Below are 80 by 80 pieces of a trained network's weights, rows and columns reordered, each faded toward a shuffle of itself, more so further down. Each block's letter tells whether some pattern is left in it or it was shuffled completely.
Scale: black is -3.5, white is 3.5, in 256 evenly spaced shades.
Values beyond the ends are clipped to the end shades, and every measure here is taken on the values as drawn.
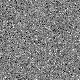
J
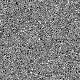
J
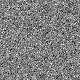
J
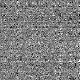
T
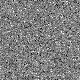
J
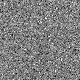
J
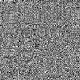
T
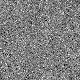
J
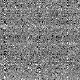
T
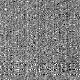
T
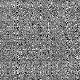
T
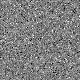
J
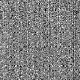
T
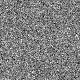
J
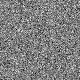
J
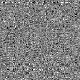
T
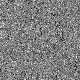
J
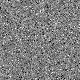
J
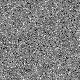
J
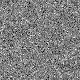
J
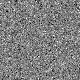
J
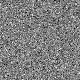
J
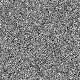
J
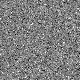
J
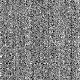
T
